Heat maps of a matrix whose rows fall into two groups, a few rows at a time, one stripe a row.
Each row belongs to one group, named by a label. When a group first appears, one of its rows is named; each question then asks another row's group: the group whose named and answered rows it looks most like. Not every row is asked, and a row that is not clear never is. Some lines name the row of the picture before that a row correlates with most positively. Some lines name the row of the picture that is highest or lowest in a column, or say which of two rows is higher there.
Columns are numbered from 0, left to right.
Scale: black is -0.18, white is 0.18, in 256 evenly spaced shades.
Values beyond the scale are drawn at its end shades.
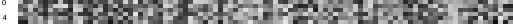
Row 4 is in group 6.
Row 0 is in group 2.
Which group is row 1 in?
6
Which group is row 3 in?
2
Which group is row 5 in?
6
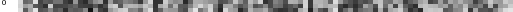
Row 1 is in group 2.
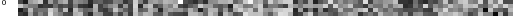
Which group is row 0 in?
6
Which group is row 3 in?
6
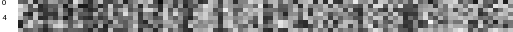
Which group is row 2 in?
2
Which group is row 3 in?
2
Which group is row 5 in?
6
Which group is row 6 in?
6
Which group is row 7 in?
2
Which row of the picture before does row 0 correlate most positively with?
3
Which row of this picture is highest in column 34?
6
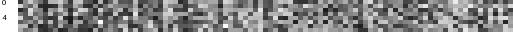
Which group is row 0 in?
6
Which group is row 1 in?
2
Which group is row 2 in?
6
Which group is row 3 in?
6
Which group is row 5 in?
6
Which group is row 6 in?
2
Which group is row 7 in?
2
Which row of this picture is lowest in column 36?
3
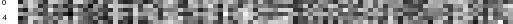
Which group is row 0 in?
6
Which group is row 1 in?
2
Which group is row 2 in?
6
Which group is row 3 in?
2
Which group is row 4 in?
6
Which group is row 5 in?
6
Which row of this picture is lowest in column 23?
0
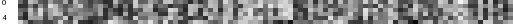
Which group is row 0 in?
6
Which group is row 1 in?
6
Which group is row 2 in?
6
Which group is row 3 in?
6
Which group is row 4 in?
6
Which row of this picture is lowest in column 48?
2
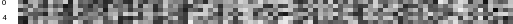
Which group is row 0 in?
6
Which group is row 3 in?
2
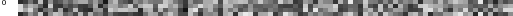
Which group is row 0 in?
6
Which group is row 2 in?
2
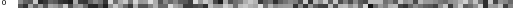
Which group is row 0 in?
2
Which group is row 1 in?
6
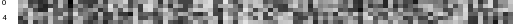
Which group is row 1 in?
2
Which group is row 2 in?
2
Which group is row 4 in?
6
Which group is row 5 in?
6
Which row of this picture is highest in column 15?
2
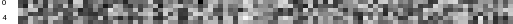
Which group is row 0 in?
6
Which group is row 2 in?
2
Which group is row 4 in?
6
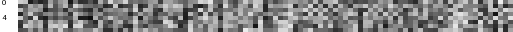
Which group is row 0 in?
2
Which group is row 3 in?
6
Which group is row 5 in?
6
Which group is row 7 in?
6
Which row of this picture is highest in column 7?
6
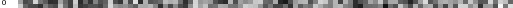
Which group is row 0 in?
2
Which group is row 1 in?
2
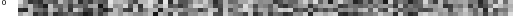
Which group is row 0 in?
2
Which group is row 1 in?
2
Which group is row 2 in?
6
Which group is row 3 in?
2
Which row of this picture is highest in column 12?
2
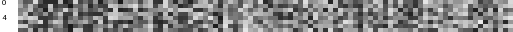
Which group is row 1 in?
2
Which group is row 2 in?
6
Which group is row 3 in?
2
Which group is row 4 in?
2
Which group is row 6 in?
2
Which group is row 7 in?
6
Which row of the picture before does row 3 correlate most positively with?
0
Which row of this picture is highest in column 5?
3
